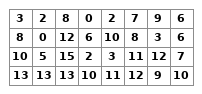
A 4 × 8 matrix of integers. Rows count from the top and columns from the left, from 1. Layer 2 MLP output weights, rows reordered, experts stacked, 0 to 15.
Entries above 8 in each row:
1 2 4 8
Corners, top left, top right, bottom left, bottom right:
3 6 13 10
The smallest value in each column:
3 0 8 0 2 7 3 6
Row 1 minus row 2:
-5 2 -4 -6 -8 -1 6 0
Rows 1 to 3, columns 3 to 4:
8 0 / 12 6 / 15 2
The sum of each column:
34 20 48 18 26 38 33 29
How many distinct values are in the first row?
7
